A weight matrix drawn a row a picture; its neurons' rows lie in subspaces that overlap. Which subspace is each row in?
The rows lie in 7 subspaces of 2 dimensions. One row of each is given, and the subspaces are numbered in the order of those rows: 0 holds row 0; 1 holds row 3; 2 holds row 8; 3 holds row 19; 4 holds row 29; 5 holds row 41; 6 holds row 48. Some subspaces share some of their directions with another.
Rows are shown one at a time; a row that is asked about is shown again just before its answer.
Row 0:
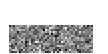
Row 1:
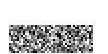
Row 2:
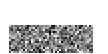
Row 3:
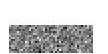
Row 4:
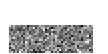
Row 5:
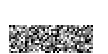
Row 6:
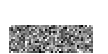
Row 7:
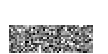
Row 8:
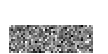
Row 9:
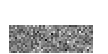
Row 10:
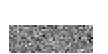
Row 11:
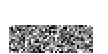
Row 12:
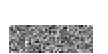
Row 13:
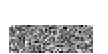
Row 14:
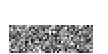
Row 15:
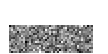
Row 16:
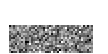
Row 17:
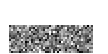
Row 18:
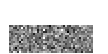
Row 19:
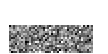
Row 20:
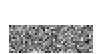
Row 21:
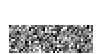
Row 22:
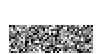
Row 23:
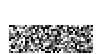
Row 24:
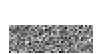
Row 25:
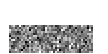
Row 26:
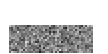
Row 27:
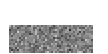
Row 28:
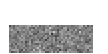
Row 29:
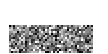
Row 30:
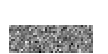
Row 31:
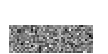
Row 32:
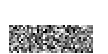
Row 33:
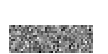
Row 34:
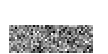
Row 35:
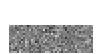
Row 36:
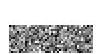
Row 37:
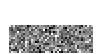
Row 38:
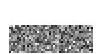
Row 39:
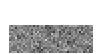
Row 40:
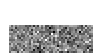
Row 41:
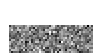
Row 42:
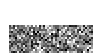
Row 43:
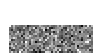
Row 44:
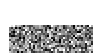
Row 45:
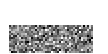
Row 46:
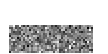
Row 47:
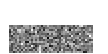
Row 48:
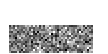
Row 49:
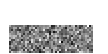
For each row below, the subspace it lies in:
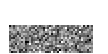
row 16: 3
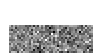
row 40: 6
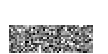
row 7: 4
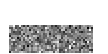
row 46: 1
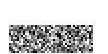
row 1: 2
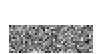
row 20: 2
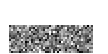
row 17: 5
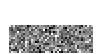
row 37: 0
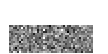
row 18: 0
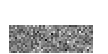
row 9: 6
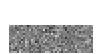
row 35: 0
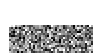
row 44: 5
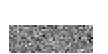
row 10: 3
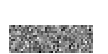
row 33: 1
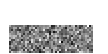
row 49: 5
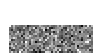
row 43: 2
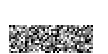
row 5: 4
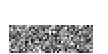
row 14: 5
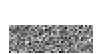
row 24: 3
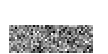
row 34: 6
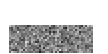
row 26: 2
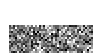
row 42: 6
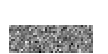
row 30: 1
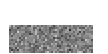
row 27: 4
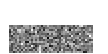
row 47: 4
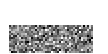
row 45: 3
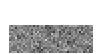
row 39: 6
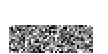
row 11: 3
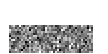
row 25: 1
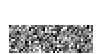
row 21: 1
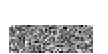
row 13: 5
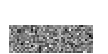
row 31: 4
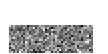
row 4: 2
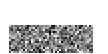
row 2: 5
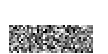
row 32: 0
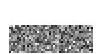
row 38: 1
